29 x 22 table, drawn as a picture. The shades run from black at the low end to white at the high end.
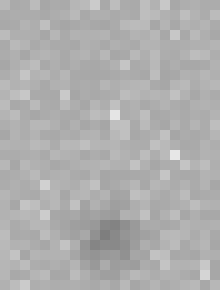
Average level on the scale: 70%. Ninth with the lowest average: bottom middle. Histogram: heavy tails on both sides. Odd rows or columns: none. Dips: one, in the bottom middle.
